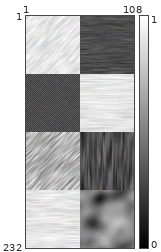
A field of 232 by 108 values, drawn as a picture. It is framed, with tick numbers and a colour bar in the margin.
The table splits into 4 rows of 2 panels. Panel 1,1: very high, slanting up to the right, faint in contrast. Panel 1,2: low, streaked across, faint in contrast. Panel 2,1: low, checkered. Panel 2,2: very high, streaked across, faint in contrast. Panel 3,1: high, slanting up to the right. Panel 3,2: low, streaked downward. Panel 4,1: very high, streaked across, faint in contrast. Panel 4,2: middling, smooth, strong in contrast.
